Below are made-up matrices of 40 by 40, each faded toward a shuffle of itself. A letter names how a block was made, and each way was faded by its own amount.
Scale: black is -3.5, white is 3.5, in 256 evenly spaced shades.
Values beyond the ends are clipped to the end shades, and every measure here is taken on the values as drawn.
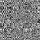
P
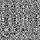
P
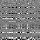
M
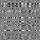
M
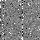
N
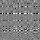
M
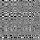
M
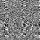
P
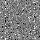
N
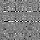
M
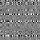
M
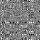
P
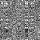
P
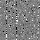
N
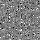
N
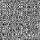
P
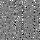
N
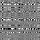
M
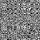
P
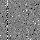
N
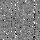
N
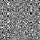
P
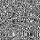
P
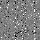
N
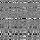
M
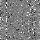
N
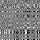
M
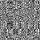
P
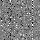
N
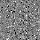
N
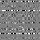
M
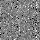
N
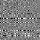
M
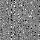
N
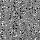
N
